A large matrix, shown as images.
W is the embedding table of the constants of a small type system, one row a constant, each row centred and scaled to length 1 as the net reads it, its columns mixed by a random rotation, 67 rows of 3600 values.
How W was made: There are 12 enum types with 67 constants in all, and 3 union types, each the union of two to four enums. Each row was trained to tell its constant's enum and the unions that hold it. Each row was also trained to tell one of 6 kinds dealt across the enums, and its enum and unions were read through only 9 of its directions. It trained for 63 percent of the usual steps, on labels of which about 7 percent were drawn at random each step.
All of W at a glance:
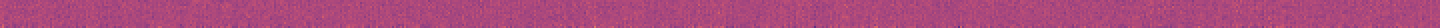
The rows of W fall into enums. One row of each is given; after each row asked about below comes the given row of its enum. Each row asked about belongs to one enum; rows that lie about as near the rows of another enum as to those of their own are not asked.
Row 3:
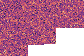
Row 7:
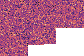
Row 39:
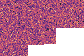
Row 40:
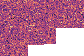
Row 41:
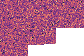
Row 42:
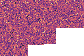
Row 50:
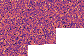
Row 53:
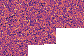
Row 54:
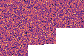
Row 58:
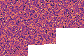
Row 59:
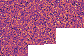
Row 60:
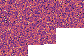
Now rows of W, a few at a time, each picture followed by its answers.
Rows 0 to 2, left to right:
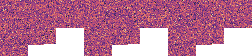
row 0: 50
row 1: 50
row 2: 39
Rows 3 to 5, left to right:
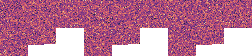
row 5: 58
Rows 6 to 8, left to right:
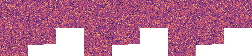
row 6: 40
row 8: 50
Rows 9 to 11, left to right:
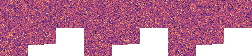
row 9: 54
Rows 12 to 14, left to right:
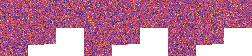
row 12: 54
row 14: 39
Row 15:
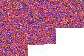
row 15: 42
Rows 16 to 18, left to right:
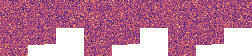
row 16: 42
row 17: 40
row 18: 40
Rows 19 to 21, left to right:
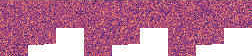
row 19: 54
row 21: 50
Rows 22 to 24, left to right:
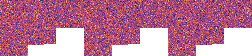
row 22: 42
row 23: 42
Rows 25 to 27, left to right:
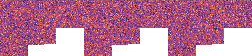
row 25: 58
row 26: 40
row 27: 39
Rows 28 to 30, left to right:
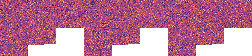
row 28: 3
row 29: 50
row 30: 54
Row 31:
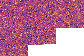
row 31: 50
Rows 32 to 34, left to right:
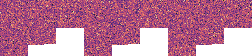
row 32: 59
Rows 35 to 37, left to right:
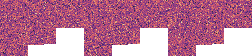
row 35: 53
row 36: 54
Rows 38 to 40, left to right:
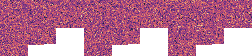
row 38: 42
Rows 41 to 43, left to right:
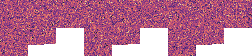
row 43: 58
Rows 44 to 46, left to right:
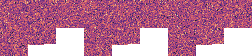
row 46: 58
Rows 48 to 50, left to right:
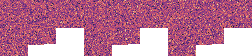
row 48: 42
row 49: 53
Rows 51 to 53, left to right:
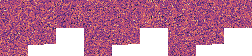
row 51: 60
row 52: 58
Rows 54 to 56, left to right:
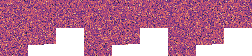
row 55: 53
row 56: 59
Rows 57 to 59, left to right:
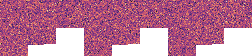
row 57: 60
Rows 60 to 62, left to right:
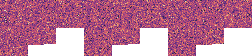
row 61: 3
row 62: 58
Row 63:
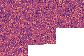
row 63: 60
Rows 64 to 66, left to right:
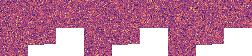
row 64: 59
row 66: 3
